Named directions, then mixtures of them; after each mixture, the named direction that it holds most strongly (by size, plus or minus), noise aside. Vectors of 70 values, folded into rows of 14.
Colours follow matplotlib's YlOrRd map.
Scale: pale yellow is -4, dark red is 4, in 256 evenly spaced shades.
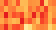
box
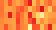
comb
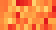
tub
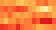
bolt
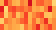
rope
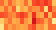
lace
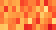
box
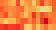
bolt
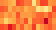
tub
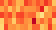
lace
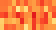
lace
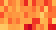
box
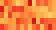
rope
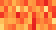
lace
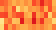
lace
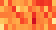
lace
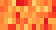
tub
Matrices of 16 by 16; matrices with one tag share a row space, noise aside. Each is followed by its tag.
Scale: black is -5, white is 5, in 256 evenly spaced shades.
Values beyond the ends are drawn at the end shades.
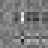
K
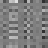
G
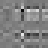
K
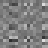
G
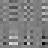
G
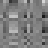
G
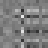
K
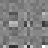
G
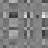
G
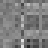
K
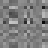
G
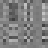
G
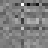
K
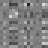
G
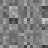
G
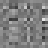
G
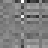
K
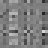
G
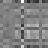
K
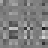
G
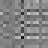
K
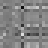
K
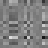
G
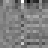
K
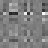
G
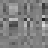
G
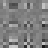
G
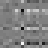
K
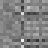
K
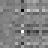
K
